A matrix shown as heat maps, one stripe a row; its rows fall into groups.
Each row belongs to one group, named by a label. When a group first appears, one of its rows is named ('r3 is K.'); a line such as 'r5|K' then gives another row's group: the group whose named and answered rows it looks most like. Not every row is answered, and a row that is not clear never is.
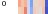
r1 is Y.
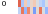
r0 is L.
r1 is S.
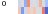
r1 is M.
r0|S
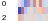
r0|S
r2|L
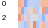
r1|M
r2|L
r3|M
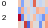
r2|L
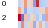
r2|L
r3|S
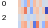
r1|Y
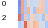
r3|Y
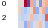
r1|M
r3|S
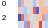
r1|M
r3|S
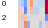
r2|Y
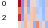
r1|L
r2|L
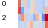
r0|L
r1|L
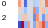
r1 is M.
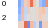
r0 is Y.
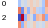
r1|L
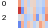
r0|L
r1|L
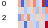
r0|M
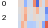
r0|M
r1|Y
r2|Y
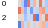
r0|S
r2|M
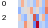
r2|M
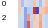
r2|S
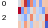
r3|Y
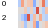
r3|M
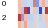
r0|M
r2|L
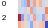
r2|L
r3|Y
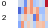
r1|Y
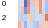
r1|S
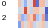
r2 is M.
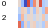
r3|L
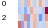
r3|L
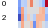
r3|S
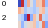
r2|S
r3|M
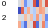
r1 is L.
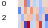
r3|S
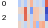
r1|Y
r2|Y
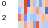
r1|Y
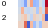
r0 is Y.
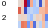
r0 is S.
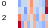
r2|M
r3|L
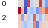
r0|S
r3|M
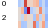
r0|Y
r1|S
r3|M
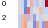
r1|S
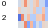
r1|M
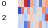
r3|S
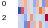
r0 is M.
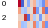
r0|L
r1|M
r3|M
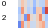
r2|S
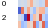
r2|S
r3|M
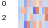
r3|S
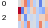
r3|S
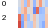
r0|S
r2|L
